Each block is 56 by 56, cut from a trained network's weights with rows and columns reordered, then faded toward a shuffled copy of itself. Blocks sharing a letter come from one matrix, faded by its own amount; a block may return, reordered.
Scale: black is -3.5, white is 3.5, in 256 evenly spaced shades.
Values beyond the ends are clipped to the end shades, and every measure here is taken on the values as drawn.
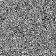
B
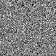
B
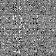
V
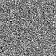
B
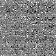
V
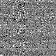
V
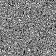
B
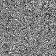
B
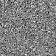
B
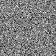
B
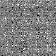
V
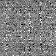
V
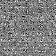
V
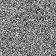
B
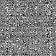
V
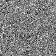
B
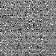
V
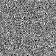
B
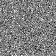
B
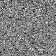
B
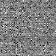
V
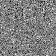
B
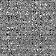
V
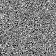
B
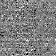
V
